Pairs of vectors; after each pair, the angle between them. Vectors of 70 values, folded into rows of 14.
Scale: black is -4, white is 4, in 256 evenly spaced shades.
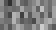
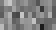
nearly opposite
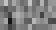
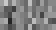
nearly parallel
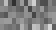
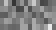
nearly parallel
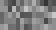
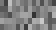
orthogonal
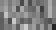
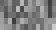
nearly opposite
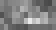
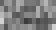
partly opposed
